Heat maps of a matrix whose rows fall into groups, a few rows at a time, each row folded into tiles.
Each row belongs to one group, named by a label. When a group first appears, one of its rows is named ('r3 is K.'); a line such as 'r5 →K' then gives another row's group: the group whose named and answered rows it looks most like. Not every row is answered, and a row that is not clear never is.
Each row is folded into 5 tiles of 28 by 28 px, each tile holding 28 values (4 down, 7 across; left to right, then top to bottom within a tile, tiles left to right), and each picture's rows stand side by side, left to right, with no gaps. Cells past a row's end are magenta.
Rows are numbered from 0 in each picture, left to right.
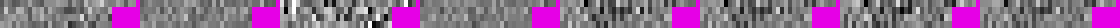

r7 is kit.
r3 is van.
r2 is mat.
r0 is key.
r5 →kit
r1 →van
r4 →kit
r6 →kit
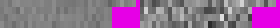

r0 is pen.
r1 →key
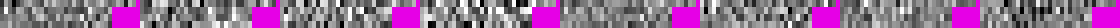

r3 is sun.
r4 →key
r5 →mat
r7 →kit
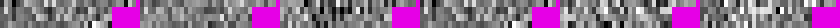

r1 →key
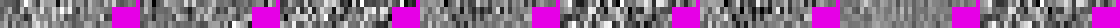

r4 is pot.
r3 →kit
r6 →pen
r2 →van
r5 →kit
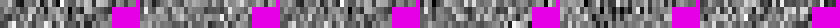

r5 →van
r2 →pot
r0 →pot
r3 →key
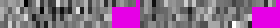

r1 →key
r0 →kit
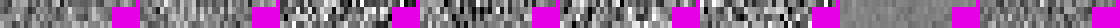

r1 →pen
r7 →pot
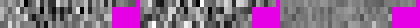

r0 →kit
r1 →pot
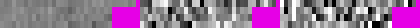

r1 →sun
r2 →mat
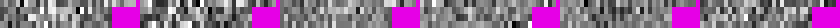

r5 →van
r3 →mat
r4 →kit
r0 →pen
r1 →pot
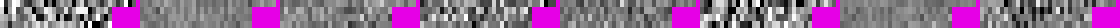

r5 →sun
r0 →mat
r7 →kit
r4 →pot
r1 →pen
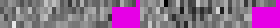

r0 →van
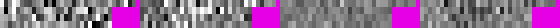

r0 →mat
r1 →pen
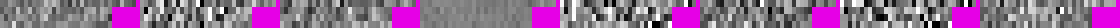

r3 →pen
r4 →mat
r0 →van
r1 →sun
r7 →pen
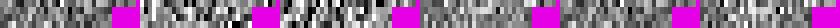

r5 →pen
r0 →pot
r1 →mat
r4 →pot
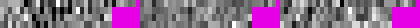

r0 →kit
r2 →sun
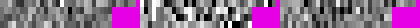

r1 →mat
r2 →kit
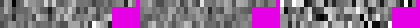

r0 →key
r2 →mat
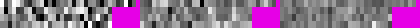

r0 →mat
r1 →sun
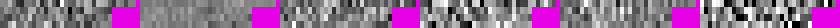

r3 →sun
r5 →mat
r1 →key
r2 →van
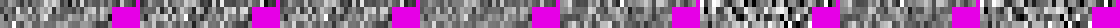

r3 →van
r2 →van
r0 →van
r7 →mat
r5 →mat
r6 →pot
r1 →van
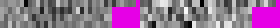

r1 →sun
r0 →kit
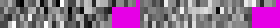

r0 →pot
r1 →pen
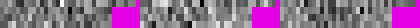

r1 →sun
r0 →pot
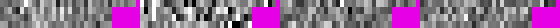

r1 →mat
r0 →pen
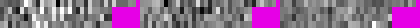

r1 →kit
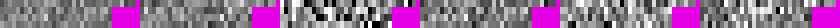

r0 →van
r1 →key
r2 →mat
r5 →pen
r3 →van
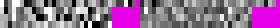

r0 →mat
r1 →key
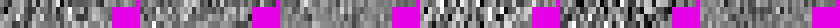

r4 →pot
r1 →van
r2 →pen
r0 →sun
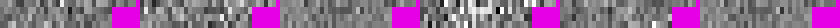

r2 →kit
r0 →pot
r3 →pen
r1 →key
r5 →kit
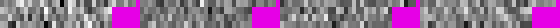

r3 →sun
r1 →pot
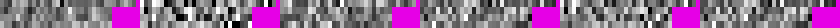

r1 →mat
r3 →van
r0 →sun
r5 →van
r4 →mat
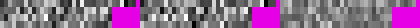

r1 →van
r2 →pot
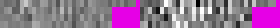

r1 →pen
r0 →pen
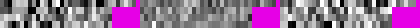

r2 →sun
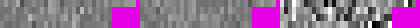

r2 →mat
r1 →pen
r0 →pen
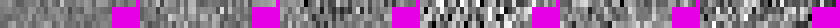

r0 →pot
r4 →sun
